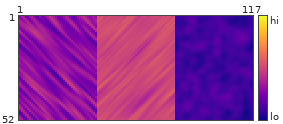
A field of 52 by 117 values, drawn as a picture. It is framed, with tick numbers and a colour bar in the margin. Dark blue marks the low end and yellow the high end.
It is made of 1 by 3 panels. Panel 1,1: low, slanting down to the right. Panel 1,2: middling, slanting up to the right, faint in contrast. Panel 1,3: very low, blotchy, faint in contrast.
